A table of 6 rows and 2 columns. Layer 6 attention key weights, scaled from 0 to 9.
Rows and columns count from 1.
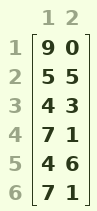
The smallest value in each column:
4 0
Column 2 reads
0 5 3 1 6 1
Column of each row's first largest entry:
1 1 1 1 2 1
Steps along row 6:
down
